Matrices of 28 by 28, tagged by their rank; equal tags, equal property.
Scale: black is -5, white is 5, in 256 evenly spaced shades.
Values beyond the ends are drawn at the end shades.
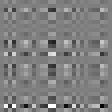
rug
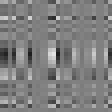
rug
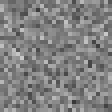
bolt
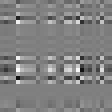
rug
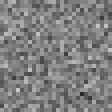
bolt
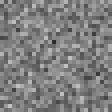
bolt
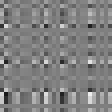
rug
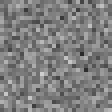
bolt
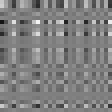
rug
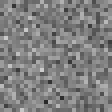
bolt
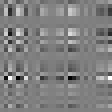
rug
